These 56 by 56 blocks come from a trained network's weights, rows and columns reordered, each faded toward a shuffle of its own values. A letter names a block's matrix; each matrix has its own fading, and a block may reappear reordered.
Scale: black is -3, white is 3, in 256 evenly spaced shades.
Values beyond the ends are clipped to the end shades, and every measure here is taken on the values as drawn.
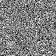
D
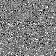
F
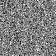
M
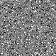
F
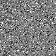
F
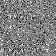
F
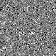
F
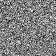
M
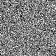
M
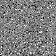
F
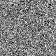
M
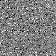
F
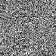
D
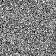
D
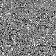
F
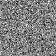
D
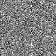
D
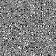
F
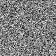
M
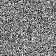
M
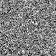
D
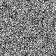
M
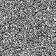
D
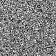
M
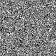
M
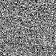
D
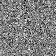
D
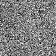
M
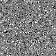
F
